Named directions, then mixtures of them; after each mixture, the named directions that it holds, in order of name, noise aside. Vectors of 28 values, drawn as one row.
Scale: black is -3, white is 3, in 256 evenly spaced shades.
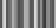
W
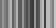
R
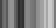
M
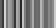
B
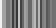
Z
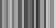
R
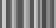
W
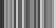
B, Z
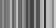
R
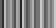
B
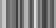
W, Z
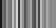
Z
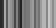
B, M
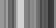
M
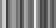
W, Z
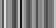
B, Z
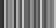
B, Z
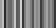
B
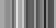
M, R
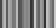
R, W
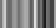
M, W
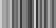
R, Z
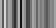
B, Z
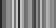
Z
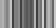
R, Z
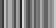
B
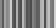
B, R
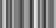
W
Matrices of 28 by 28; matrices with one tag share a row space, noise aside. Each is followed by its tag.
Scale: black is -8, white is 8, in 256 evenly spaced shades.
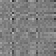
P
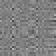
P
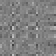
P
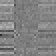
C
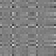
P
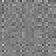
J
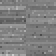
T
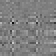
P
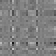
P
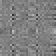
P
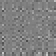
J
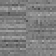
T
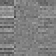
C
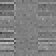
C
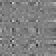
P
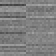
T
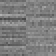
T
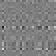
J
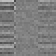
C
